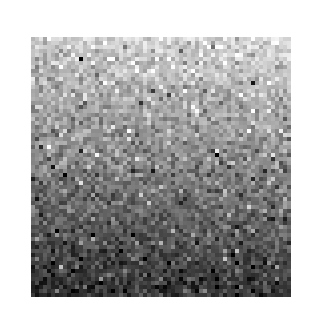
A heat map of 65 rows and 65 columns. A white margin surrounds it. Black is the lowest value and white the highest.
Stripes: none. Odd rows or columns: none. Grain: fine. Slope: up to the top.
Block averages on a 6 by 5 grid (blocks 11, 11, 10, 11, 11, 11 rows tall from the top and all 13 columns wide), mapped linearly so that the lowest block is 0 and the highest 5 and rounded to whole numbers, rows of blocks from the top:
45555
44444
33333
22222
11111
00000
